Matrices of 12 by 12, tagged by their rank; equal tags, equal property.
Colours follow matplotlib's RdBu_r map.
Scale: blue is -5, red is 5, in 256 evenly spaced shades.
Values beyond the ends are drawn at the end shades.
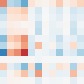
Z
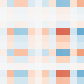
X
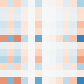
X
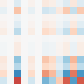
X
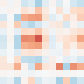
Z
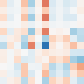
Z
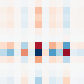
X
